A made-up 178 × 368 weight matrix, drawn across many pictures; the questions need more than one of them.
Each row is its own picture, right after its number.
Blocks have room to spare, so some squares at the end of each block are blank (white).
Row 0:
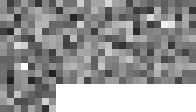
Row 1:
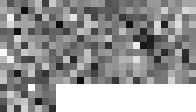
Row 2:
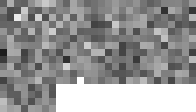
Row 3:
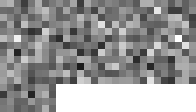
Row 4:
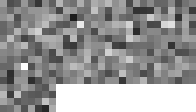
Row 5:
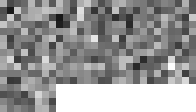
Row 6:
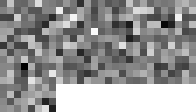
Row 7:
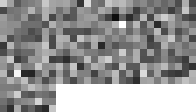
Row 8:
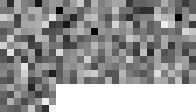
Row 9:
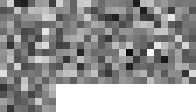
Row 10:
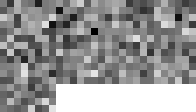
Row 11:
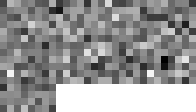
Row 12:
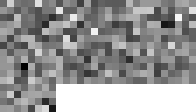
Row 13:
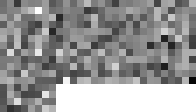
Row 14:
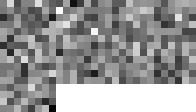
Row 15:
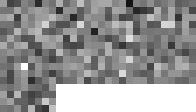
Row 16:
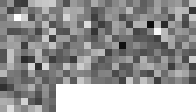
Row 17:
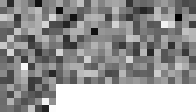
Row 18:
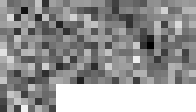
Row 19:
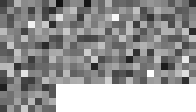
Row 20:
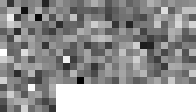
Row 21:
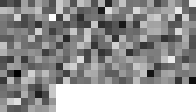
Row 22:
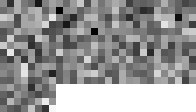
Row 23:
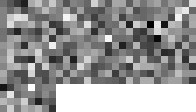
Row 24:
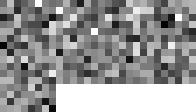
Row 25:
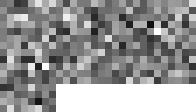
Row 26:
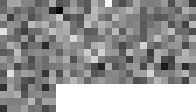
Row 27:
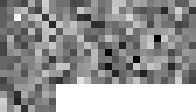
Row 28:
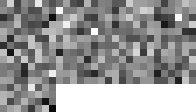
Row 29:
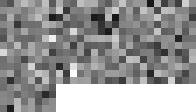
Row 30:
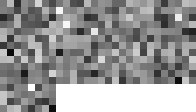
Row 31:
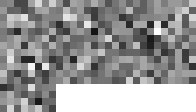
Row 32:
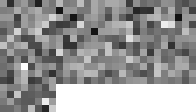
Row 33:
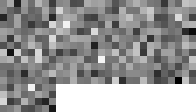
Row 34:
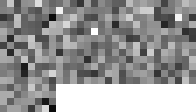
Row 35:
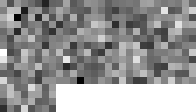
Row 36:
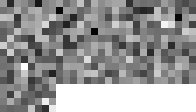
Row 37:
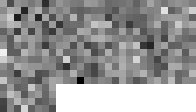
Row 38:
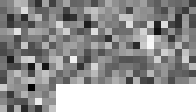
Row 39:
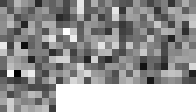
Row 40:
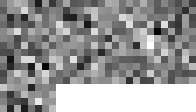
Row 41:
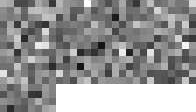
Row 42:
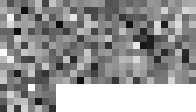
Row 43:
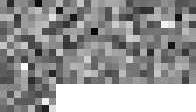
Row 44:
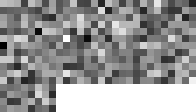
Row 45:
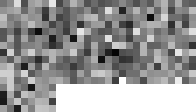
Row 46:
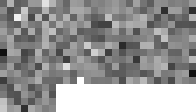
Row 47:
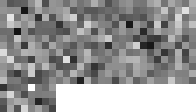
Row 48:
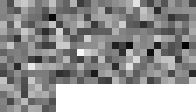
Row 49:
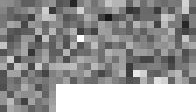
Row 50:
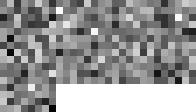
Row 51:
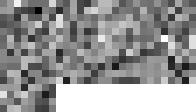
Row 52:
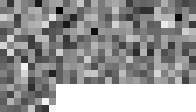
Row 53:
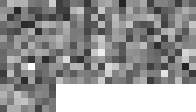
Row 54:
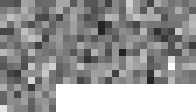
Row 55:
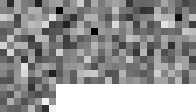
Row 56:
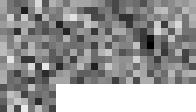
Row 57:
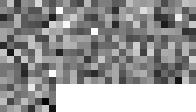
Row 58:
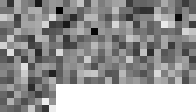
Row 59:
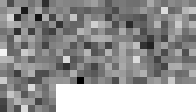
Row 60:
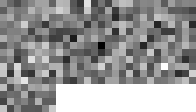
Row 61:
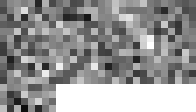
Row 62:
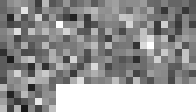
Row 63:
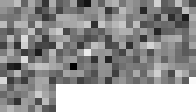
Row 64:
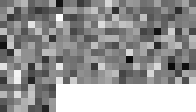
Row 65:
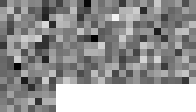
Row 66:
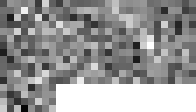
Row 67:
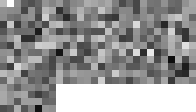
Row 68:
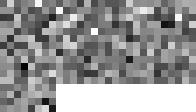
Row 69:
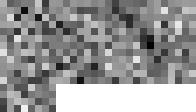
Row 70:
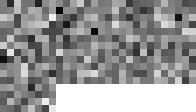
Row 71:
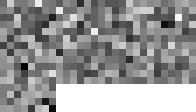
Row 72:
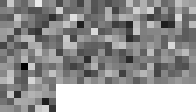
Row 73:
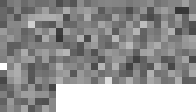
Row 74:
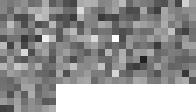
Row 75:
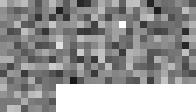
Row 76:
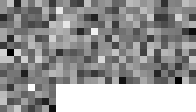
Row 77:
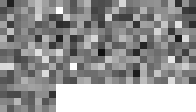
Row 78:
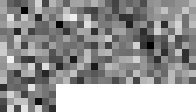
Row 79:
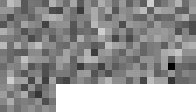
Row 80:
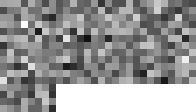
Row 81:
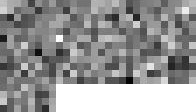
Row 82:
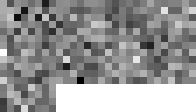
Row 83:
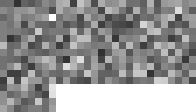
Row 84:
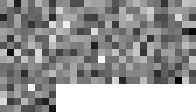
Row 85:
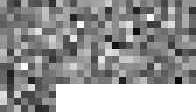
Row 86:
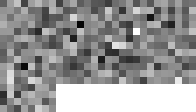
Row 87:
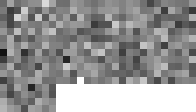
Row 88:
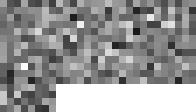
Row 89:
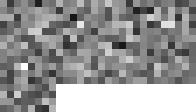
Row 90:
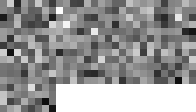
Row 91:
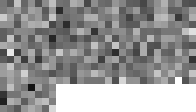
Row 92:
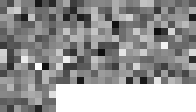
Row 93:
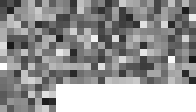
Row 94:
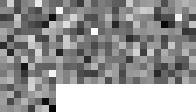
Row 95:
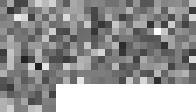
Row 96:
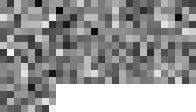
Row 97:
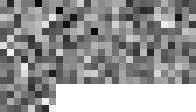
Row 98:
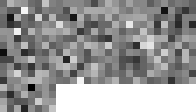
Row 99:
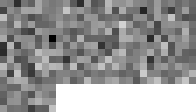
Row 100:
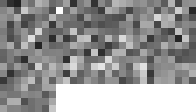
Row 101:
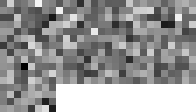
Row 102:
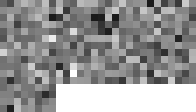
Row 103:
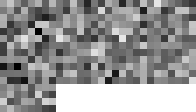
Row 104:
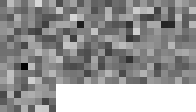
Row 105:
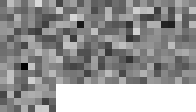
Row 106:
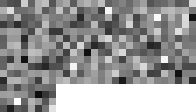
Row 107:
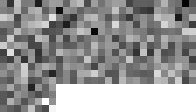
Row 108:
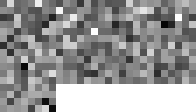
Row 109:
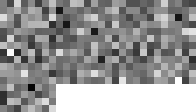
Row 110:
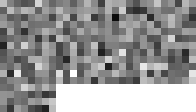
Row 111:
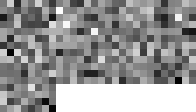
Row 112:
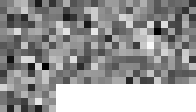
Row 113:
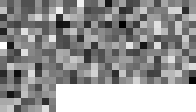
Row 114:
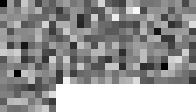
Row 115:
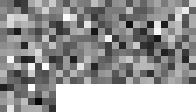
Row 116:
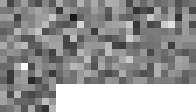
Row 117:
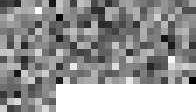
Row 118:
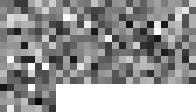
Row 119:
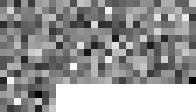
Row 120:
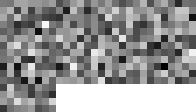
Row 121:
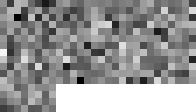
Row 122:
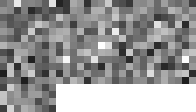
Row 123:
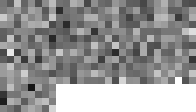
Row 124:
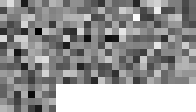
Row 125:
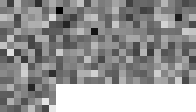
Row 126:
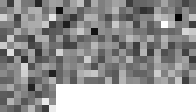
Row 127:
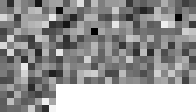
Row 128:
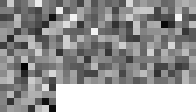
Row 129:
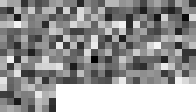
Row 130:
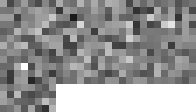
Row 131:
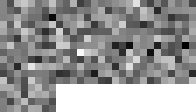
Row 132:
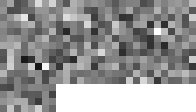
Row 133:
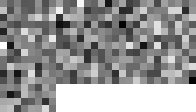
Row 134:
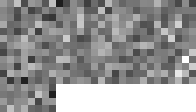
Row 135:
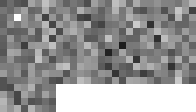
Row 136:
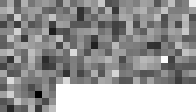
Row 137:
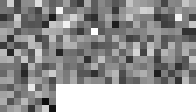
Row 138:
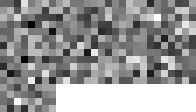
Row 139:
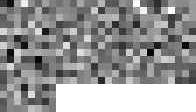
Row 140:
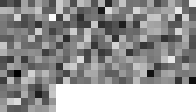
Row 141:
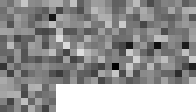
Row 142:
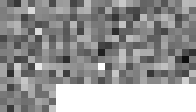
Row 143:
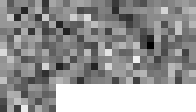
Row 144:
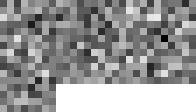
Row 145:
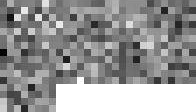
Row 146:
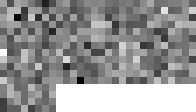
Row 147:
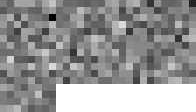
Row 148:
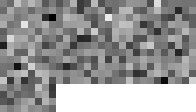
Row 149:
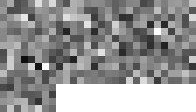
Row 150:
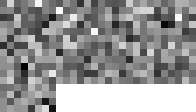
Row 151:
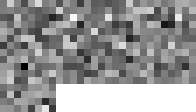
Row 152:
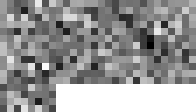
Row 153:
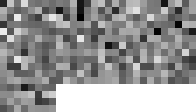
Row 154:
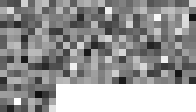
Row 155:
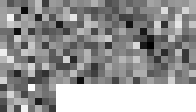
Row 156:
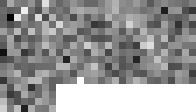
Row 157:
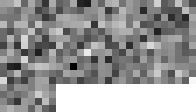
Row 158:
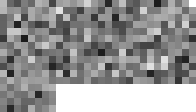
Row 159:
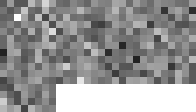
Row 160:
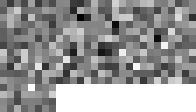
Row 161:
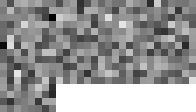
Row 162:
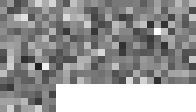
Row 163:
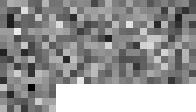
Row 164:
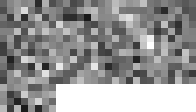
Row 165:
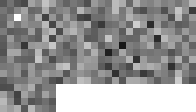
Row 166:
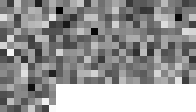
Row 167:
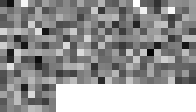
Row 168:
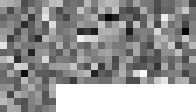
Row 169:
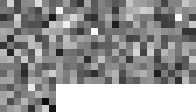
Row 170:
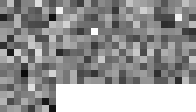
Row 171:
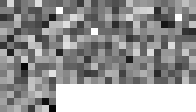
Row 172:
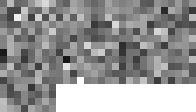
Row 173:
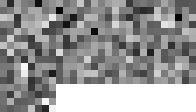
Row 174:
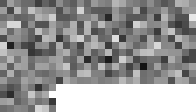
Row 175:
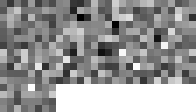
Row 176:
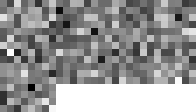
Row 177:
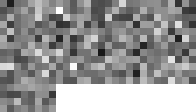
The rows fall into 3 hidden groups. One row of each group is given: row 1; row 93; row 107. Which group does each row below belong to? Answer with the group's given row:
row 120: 93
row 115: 1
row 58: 107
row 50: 107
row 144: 93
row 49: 93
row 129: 93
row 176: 107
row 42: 1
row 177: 93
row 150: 107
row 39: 93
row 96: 107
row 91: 107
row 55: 107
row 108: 107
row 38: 1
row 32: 107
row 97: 107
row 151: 107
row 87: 1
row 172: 1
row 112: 1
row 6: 107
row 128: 107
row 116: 107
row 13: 93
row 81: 93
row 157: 93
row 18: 1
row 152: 1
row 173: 107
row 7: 93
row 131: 93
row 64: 93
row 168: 93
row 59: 1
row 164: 1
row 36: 107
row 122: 93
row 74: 93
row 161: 93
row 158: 93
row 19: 93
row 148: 93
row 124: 93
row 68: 107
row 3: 93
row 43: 107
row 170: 107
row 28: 107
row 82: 1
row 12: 107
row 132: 1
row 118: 1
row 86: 107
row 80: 93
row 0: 107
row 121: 1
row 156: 1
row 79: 93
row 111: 107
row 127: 107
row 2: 1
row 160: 1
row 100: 93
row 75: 93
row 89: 107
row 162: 1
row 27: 1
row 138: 93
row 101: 107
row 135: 1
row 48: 93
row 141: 93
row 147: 93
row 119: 93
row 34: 107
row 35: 1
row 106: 93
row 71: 107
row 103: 93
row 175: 1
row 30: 107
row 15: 107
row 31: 1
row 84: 107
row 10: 107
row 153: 93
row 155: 1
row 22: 107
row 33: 107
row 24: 107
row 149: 1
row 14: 107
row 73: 93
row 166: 107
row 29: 93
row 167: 93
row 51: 93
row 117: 93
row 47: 1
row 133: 93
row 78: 1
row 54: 93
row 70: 107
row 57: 107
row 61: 1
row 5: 93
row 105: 107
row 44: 93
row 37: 1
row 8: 107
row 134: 93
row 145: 1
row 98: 1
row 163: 1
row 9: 93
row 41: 93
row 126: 107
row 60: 93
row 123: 107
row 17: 107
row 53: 93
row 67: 93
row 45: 107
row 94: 107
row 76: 107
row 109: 107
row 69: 1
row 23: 1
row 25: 1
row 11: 93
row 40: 1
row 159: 1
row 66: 1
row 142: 93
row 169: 107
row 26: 93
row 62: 1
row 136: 93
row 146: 1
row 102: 93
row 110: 93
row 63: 93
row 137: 107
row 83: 93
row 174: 93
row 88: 107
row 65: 93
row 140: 93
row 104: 107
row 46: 1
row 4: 107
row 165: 1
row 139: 93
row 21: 93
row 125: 107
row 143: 1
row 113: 93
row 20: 1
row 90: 107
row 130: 107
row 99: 93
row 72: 107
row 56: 1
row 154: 93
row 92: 1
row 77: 93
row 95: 1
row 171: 107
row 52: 107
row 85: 107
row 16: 1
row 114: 93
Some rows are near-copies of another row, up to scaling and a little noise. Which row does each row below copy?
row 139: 167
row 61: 164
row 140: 21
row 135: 165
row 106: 154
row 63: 157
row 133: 113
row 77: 177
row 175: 160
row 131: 48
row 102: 29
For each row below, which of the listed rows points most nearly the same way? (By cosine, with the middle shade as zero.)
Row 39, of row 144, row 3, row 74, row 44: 74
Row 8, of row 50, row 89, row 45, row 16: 89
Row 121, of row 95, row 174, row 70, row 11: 174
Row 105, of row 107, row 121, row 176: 121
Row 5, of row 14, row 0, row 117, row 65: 117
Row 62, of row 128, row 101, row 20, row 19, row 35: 19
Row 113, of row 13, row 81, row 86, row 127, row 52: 13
